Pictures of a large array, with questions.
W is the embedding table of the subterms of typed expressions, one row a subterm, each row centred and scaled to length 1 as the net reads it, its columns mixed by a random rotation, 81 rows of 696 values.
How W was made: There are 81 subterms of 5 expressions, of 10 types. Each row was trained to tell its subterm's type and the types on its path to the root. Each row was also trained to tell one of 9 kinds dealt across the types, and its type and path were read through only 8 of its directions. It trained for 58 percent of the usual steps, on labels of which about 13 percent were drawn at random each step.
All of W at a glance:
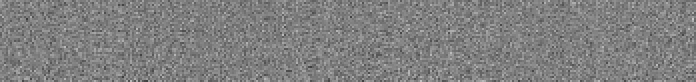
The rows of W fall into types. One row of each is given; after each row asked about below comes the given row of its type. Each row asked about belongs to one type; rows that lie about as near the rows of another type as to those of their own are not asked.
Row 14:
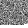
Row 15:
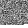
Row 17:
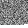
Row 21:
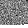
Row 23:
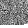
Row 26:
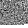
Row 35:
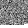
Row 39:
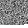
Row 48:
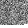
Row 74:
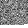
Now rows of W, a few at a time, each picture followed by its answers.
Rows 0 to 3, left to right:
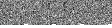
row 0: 14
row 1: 21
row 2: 17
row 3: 26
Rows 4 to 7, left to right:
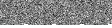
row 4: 17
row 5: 14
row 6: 74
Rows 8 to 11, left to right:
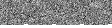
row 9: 74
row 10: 35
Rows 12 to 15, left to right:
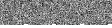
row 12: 21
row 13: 39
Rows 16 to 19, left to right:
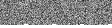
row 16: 23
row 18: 21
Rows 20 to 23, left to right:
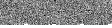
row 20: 35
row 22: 17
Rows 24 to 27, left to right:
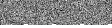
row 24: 15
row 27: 39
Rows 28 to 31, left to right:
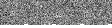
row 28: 48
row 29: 74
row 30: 35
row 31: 39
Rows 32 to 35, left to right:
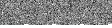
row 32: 21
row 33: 48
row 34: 39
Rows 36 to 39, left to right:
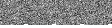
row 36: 15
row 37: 23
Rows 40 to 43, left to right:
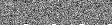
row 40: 21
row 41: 74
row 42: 17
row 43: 39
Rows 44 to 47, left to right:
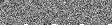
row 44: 39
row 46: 15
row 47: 35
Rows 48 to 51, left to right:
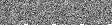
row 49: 26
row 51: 14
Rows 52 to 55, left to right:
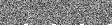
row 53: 39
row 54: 14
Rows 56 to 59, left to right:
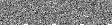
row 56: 17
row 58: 21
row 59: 14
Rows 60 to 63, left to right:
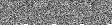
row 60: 26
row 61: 48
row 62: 21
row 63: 23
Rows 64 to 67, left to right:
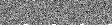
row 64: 15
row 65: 74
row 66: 35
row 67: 17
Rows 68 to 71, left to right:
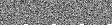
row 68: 21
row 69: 14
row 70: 17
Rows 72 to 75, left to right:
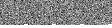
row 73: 14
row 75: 26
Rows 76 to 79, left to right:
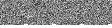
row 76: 14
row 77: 35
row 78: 15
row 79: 15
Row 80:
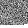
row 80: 35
